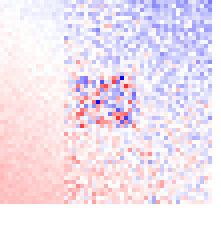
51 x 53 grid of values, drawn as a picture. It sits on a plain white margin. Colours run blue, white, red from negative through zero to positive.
Slope: up to the bottom left. Odd patch: rougher, in the centre. Seam: vertical, 30% of the way across, the left part calmer. Grain: fine.
